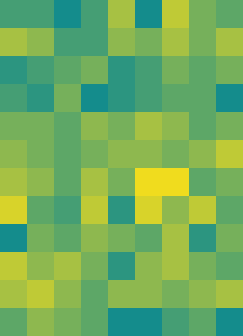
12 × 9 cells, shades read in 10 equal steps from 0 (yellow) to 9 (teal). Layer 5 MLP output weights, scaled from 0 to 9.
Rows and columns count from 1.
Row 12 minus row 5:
1 -1 -1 2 4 6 3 0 4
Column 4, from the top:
7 7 5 9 4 5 3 2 4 5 6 6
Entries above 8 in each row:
2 0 0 2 0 0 0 0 1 0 0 3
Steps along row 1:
same up down down up down up up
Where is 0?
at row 7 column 6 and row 7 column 7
